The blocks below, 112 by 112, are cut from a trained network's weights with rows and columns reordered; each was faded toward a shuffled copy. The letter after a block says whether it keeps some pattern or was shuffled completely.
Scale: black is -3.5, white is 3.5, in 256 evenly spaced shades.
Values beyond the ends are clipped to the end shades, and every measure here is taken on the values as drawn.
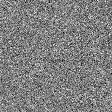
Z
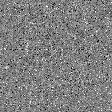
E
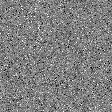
Z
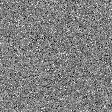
Z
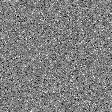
Z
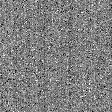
E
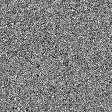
E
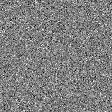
E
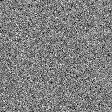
E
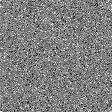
Z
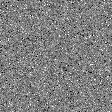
Z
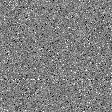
E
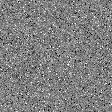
Z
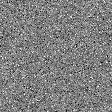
Z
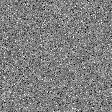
Z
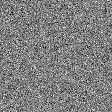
Z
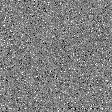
E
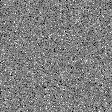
Z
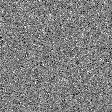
Z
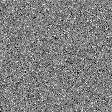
Z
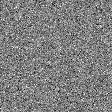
Z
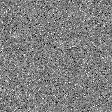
Z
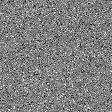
Z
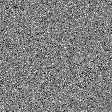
E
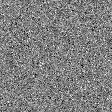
Z
